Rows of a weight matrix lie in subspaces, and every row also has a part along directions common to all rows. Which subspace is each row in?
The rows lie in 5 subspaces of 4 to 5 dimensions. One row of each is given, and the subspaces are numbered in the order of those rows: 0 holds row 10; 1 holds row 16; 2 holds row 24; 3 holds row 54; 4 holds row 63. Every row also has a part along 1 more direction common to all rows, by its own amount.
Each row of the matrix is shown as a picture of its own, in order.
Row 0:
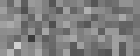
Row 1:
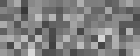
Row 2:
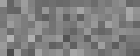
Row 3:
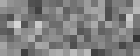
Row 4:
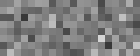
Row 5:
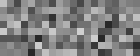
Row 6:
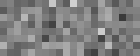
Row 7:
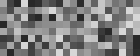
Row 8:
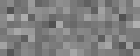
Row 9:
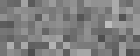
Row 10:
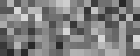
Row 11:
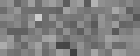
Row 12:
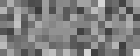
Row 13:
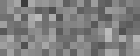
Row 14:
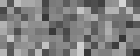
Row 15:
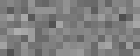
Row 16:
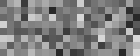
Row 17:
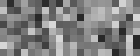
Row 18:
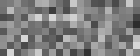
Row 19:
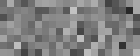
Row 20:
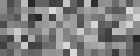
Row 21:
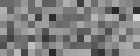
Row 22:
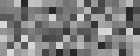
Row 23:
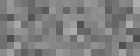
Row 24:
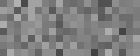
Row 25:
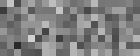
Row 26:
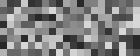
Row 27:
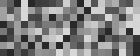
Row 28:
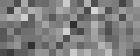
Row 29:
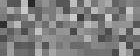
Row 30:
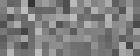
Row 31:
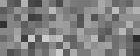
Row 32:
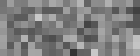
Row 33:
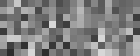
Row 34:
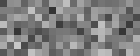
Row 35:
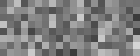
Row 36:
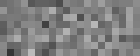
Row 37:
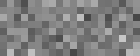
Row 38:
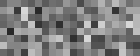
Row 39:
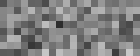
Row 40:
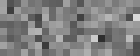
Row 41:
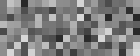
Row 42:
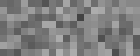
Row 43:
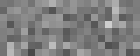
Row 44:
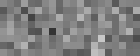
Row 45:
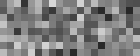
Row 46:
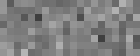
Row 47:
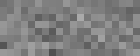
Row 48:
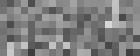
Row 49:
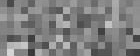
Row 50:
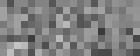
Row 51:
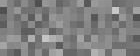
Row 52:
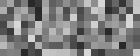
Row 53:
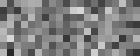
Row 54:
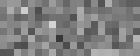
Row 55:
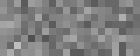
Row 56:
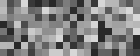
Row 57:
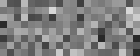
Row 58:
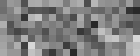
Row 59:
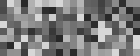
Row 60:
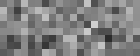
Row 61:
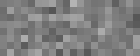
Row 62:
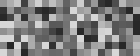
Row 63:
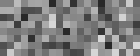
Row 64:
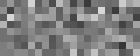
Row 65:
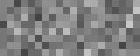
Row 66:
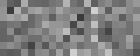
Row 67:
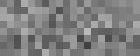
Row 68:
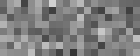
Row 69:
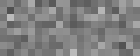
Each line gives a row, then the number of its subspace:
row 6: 4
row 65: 1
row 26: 2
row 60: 2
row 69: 4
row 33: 3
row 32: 2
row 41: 1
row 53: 1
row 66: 0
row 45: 4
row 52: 1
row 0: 3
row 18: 4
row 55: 3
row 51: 2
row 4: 4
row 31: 2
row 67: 2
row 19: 1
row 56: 1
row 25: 3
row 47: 2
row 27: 0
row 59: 0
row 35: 3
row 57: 1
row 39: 0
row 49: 3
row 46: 0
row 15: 4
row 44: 2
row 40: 0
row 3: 1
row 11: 2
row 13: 2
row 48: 3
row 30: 4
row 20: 2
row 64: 4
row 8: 4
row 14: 1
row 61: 4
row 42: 0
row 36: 3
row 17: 0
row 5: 3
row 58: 2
